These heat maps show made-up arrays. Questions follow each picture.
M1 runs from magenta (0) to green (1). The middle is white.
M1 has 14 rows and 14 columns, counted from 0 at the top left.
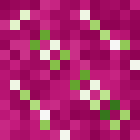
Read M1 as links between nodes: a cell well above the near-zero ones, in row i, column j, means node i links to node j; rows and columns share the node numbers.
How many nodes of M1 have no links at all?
1
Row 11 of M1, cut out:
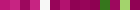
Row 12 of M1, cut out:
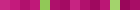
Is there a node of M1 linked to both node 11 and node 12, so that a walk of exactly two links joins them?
yes
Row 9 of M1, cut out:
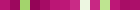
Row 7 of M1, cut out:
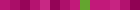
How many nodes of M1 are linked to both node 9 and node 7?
1
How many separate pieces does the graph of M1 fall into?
2
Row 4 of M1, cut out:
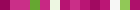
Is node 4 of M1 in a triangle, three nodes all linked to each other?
yes
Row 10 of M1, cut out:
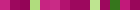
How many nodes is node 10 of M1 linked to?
3
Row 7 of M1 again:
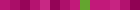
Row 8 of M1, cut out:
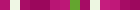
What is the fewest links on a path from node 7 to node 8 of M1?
1
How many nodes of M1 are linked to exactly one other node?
2
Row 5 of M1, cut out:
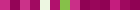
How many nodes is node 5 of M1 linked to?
2
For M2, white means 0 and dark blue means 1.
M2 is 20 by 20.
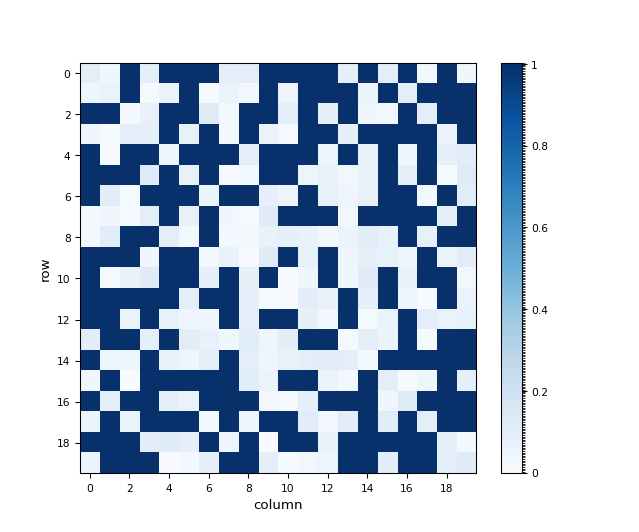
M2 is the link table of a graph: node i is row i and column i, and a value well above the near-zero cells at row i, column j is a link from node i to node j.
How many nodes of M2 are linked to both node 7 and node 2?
4
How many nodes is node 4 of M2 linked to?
12
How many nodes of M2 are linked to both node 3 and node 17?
4
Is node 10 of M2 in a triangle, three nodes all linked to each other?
yes
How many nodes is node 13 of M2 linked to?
8
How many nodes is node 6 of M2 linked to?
10
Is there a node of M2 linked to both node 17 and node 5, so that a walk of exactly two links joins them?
yes
